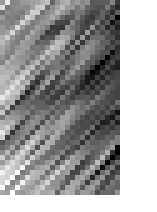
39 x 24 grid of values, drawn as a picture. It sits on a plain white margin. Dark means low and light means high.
The grain runs diagonally up to the right. Values rise toward the left. The histogram is bell-shaped. On average the colour sits 50% of the way up the scale. The ninth with the highest average is the bottom left.
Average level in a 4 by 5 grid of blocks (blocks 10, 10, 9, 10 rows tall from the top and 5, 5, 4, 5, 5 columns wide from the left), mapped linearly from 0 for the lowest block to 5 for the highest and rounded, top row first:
43321
42210
33311
54321
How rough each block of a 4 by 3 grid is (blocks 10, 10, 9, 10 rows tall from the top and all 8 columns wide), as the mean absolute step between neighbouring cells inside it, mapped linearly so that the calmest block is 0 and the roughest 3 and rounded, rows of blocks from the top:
0 1 1 | 1 1 0 | 2 0 0 | 3 2 3
